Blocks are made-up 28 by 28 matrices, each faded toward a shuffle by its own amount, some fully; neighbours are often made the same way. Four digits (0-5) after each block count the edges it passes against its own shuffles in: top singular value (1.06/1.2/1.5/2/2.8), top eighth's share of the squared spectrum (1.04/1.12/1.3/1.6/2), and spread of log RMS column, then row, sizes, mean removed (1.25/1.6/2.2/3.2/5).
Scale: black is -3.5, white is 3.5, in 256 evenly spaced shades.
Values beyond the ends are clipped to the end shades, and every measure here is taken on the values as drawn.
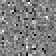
1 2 1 0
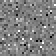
0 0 0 0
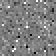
1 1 0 0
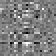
4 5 2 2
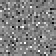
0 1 0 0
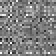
4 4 2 2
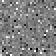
0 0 0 0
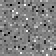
0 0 0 0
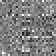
3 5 2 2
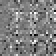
4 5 3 1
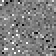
0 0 0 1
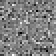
2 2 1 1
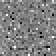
1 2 0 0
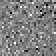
2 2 0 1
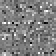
3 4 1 2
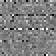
3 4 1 2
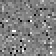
1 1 0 0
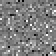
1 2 1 0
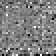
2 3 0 2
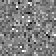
1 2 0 0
